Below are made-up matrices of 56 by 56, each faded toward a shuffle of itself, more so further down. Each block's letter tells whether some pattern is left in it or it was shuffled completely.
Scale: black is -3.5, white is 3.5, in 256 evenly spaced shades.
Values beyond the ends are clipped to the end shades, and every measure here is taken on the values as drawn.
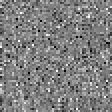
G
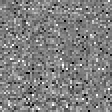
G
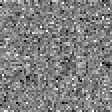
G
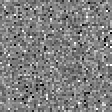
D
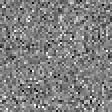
G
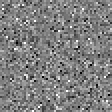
G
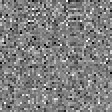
G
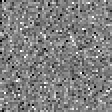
D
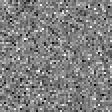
D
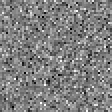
D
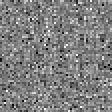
G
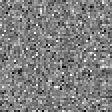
G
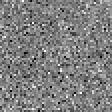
G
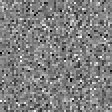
G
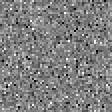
D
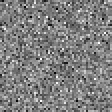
D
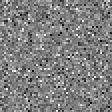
G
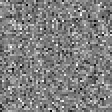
G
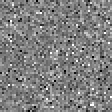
D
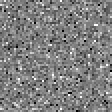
D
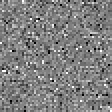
G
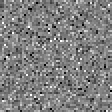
D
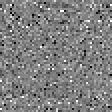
G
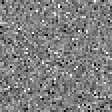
D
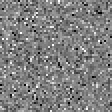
D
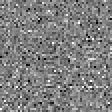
G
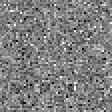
G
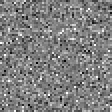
D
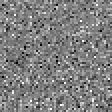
G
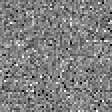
G
